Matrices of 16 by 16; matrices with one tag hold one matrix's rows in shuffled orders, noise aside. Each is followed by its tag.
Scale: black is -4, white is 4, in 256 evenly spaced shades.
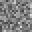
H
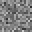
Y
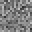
Y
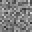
Y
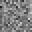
H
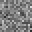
Y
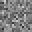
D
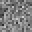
D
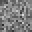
D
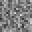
H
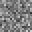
Y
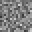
H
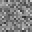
Y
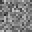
D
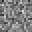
D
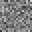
Y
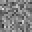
D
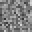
H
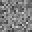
D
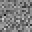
Y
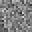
D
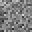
D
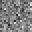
H
